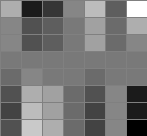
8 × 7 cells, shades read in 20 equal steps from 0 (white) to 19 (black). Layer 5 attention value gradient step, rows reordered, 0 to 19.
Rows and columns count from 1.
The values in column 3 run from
6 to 15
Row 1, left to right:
6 17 15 9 5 12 0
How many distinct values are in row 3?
6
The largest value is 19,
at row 8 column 7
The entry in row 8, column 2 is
4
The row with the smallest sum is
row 1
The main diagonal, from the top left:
6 13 12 10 11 9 17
